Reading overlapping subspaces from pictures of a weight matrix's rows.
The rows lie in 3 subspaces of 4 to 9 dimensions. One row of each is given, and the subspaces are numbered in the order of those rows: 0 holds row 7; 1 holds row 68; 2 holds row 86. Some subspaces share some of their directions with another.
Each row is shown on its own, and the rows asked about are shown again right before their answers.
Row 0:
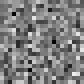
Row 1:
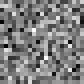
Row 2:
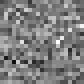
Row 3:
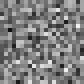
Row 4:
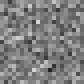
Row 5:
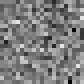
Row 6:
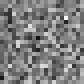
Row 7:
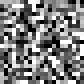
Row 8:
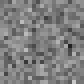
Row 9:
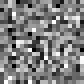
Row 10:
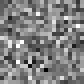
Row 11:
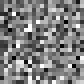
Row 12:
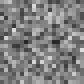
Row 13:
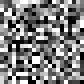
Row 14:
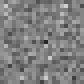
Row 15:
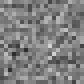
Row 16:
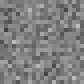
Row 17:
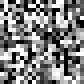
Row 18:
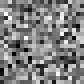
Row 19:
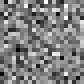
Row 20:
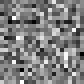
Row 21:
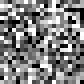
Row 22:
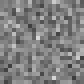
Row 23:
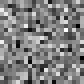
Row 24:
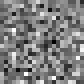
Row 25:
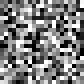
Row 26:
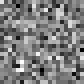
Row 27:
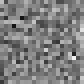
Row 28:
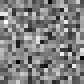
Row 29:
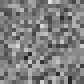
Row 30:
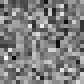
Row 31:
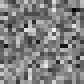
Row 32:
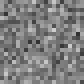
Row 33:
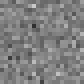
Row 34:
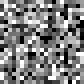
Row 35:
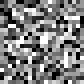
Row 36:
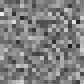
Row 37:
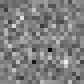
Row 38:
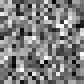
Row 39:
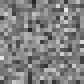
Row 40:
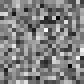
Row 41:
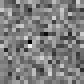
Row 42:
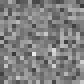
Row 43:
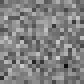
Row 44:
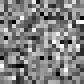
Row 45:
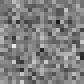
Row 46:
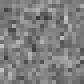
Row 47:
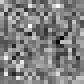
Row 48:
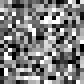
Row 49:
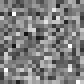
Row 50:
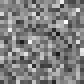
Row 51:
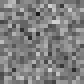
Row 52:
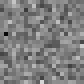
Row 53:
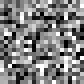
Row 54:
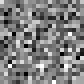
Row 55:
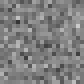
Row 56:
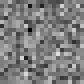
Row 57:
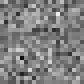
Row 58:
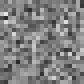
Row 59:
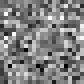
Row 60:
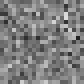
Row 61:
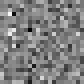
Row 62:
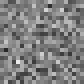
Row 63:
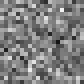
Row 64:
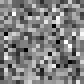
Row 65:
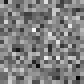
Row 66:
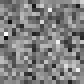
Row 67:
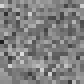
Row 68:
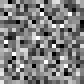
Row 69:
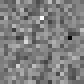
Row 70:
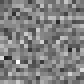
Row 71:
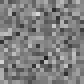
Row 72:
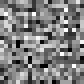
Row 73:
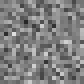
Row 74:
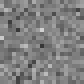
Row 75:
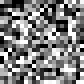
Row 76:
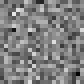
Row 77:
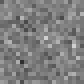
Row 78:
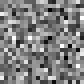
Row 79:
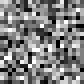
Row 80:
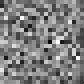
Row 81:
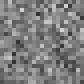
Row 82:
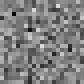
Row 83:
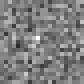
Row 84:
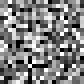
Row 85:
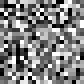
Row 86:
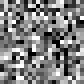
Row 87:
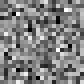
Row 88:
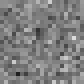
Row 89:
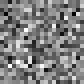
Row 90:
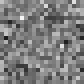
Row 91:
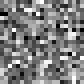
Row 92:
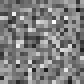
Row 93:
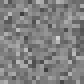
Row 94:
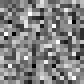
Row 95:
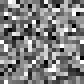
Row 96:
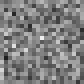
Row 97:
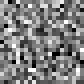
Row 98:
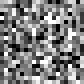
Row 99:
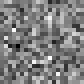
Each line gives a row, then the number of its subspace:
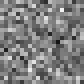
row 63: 1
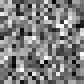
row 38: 1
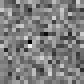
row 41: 1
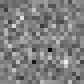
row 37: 1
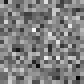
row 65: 1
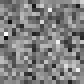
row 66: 0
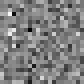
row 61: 0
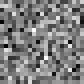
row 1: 1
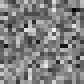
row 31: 1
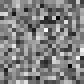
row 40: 0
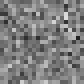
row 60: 0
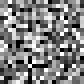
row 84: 0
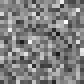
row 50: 1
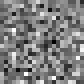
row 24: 0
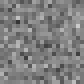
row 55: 0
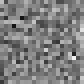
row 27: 2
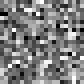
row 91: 0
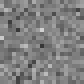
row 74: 1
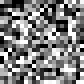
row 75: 1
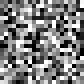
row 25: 0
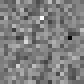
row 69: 0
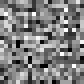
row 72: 0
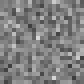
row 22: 0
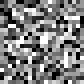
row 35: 1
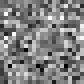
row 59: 2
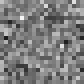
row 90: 2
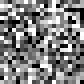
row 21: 1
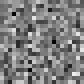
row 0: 0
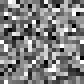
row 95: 1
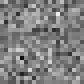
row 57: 1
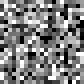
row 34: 1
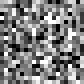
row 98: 0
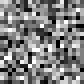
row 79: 2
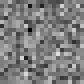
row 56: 1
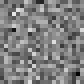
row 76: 0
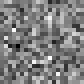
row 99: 0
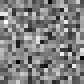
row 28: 0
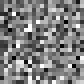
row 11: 2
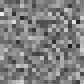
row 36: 2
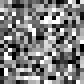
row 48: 0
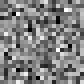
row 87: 1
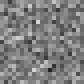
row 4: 1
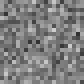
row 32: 1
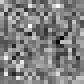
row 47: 2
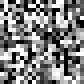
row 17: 2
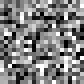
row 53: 2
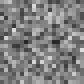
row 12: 0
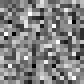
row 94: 0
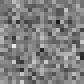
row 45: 1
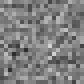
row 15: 0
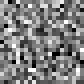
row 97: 1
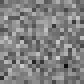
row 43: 2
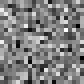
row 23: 0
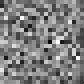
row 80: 2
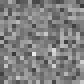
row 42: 1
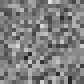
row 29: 0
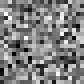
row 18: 0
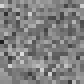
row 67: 2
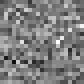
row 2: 2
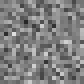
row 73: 0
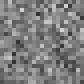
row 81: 1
